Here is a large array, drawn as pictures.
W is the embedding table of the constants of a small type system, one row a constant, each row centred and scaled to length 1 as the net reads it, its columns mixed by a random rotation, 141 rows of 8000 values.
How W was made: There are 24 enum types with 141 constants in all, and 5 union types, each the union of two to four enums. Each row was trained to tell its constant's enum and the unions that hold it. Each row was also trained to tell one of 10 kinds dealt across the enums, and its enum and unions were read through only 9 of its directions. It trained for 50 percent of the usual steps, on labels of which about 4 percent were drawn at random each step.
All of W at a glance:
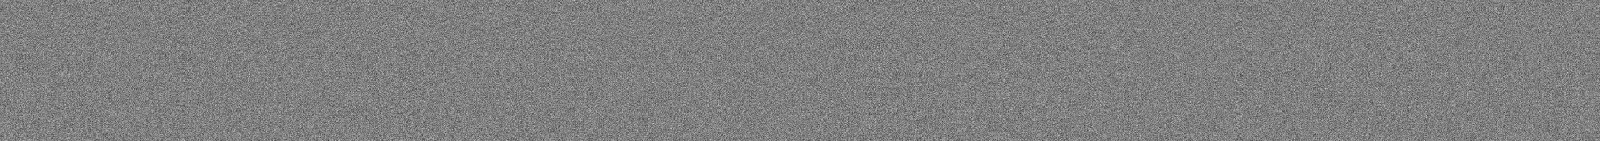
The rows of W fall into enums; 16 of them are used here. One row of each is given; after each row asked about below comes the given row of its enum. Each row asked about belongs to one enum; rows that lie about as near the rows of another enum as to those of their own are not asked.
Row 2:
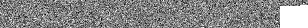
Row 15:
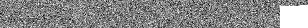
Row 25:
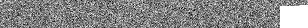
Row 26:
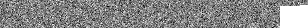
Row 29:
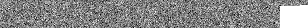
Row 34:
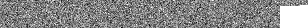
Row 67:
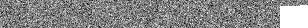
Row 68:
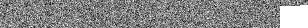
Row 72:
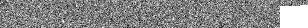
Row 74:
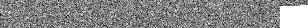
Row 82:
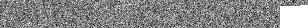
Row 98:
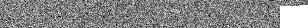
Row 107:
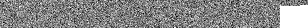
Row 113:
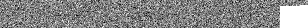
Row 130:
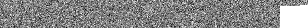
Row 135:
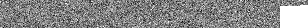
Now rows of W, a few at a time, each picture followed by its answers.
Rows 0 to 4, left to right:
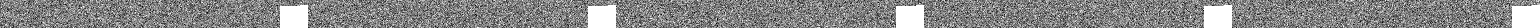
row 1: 130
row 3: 74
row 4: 130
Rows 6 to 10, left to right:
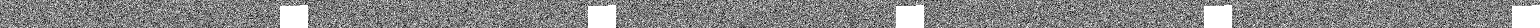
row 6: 98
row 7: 34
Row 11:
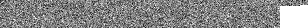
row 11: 2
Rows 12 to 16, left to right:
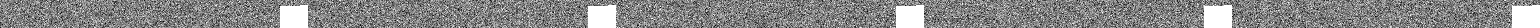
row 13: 74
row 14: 2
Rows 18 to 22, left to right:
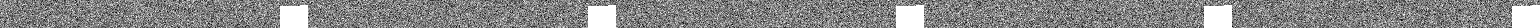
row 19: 2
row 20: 67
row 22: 15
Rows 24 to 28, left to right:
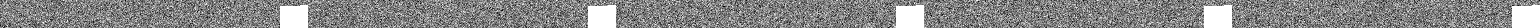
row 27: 67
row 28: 74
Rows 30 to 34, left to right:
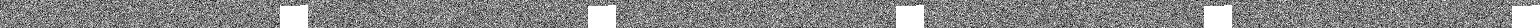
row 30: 72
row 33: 107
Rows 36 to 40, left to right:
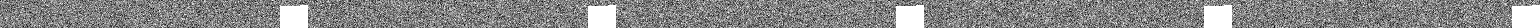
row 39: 67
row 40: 135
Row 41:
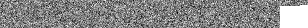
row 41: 82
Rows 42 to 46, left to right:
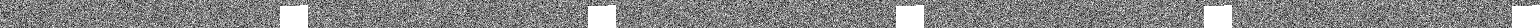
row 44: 67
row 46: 107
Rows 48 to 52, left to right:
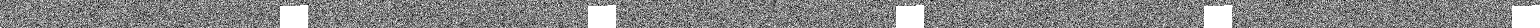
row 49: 98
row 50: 68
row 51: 15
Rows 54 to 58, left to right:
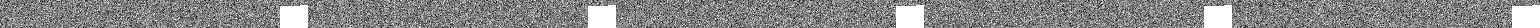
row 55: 26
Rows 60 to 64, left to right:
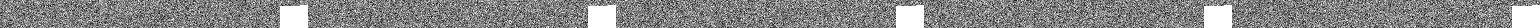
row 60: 82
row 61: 98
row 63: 34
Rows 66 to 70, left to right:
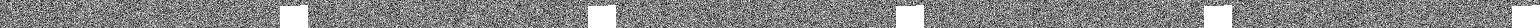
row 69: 26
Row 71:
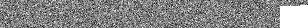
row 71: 67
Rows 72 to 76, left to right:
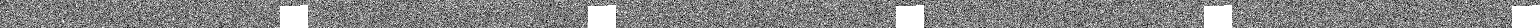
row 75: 98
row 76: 107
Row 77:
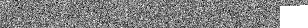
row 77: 29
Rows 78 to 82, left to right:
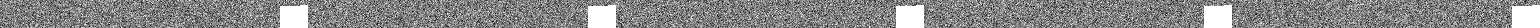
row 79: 34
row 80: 15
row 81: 34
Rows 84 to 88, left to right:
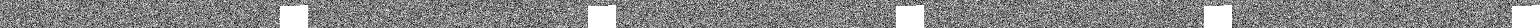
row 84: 29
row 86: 107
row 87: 113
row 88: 130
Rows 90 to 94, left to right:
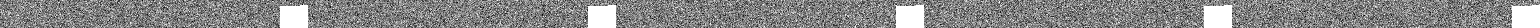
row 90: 107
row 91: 68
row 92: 98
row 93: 113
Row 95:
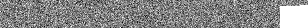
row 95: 113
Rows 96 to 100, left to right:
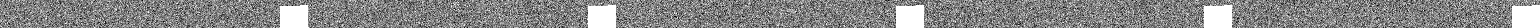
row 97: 113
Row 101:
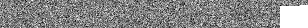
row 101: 74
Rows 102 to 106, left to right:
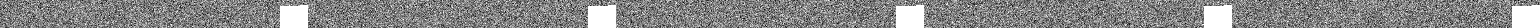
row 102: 15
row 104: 67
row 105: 68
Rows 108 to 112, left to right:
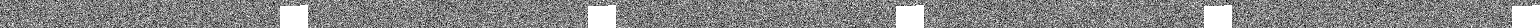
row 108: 34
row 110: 68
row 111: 2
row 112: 26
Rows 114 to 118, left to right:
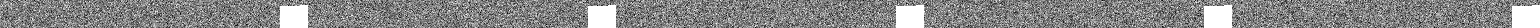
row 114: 29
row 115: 2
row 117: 2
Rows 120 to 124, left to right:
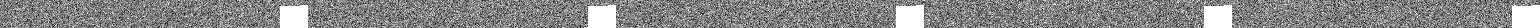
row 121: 68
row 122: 130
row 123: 82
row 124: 15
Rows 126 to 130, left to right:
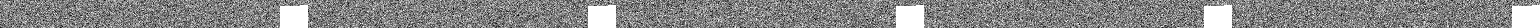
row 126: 130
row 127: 15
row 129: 68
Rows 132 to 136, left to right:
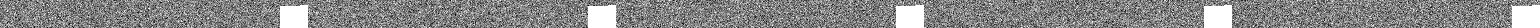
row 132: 34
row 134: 113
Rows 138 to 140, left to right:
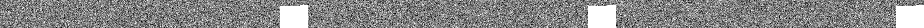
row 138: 107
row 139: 98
